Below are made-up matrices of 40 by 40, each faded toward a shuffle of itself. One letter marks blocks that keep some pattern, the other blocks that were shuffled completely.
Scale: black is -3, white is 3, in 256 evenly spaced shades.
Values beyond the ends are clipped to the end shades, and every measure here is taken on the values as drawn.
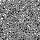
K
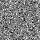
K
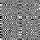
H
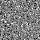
K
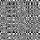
H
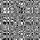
H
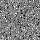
K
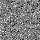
K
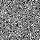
K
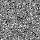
K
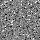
K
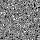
K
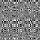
H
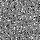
K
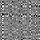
H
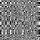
H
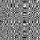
H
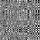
H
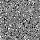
K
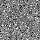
K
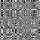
H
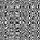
H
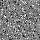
K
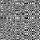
H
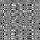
H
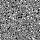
K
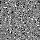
K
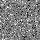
K
